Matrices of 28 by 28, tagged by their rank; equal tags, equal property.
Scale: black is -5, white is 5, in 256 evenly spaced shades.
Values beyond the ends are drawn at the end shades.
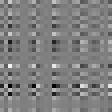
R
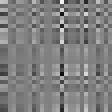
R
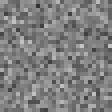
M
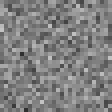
M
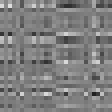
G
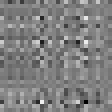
G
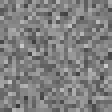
M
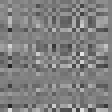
G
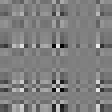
R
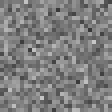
M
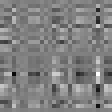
G
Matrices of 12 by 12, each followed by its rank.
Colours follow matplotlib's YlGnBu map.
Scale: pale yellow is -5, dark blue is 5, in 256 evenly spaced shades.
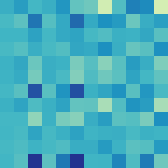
two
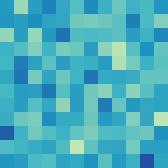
full rank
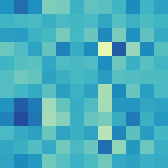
two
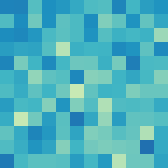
full rank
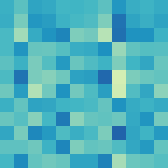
two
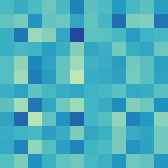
two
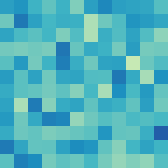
full rank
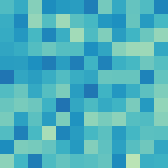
full rank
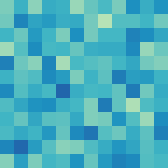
full rank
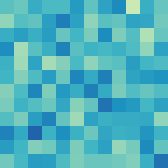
full rank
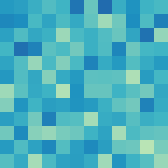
full rank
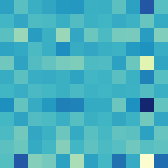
two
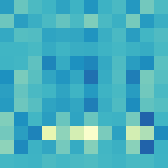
two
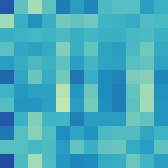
two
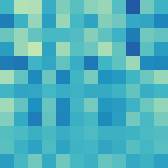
two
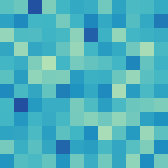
full rank
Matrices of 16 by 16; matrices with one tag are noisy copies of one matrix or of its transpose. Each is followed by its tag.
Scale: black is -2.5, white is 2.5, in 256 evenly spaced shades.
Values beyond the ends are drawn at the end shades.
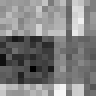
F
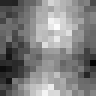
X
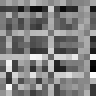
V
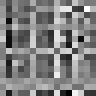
V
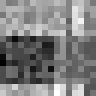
F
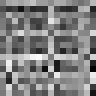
V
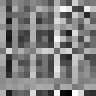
V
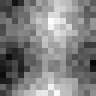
X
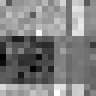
F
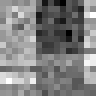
F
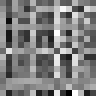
V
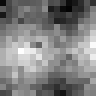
X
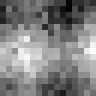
X
